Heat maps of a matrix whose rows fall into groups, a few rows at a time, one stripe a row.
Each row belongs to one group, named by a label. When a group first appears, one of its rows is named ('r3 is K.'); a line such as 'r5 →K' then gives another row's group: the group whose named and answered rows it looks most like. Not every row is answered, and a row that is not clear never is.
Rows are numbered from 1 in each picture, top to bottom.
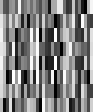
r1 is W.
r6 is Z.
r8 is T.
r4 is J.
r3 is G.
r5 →G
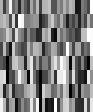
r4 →J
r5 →Z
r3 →T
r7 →T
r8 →G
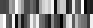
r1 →Z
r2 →J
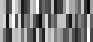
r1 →J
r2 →W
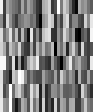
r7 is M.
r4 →Z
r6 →W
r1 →T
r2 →T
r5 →J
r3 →T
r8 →G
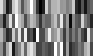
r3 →W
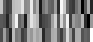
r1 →W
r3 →J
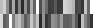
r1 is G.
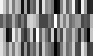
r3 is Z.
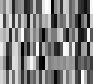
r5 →W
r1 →T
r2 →T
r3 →W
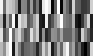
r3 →M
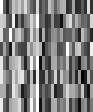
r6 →W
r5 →M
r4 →J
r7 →J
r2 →J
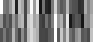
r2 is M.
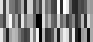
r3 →G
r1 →T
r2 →T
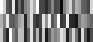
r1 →J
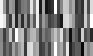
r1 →G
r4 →M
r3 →M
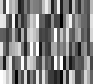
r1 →T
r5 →M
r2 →J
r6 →G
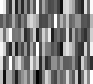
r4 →G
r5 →M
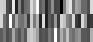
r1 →J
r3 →J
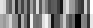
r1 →G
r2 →T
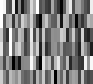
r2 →T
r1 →J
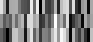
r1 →G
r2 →M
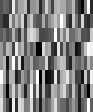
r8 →W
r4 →T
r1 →W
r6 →G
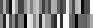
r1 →J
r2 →T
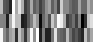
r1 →W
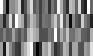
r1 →W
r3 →J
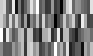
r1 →J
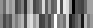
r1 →T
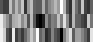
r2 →W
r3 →J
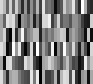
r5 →T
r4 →Z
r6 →G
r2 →T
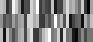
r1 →J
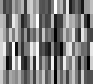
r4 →J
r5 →Z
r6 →Z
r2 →J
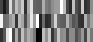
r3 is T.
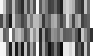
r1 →G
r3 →M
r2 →J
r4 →G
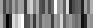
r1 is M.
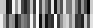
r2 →G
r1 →Z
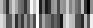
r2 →G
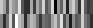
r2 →M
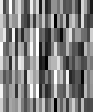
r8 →Z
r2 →Z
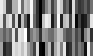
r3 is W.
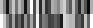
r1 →Z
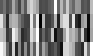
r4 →G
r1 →J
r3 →J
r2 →G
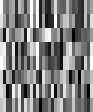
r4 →J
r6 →T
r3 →T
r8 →W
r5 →G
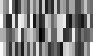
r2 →W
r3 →W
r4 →G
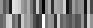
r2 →T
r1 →W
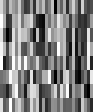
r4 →W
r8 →M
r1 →Z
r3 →W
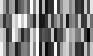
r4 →G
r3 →J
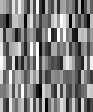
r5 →G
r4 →M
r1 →W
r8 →Z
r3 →T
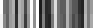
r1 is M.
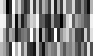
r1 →Z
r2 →J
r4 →W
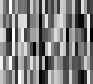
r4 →W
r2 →W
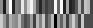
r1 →M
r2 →Z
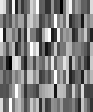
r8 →M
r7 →Z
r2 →M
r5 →Z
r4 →J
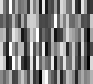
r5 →Z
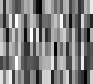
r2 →M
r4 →Z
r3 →Z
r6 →T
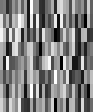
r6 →M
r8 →Z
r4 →W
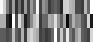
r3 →J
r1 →G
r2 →W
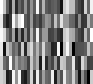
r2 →W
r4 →T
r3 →G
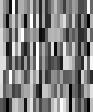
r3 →W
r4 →Z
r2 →Z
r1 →W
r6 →M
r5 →G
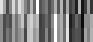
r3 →M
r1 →W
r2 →M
